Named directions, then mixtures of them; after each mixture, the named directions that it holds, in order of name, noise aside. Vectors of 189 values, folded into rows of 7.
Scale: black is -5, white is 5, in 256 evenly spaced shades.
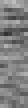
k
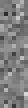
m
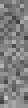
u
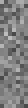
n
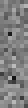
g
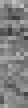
k, n, u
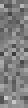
g, u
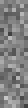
g, n, u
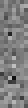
g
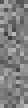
n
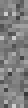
m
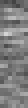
k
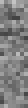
k, n, u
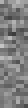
k, n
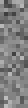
m, n, u
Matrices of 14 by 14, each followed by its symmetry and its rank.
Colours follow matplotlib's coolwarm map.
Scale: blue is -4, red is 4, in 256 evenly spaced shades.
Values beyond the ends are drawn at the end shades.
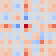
symmetric, rank two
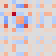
symmetric, rank two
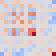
symmetric, rank three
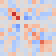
symmetric, rank three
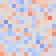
neither, full rank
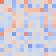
neither, rank three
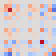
symmetric, rank two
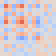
symmetric, rank two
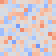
neither, full rank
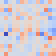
neither, rank three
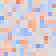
antisymmetric, full rank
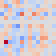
neither, rank three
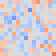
neither, full rank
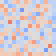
antisymmetric, full rank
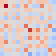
symmetric, rank three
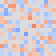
antisymmetric, full rank
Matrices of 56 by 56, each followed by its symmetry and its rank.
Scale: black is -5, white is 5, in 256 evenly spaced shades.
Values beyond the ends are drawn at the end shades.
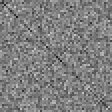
symmetric, full rank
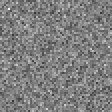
symmetric, full rank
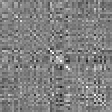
symmetric, rank five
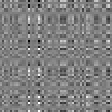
neither, rank two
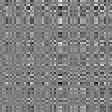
neither, rank two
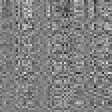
neither, rank five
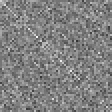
symmetric, full rank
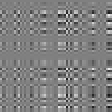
neither, rank one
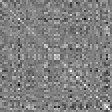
symmetric, rank five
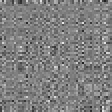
neither, rank five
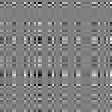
neither, rank one
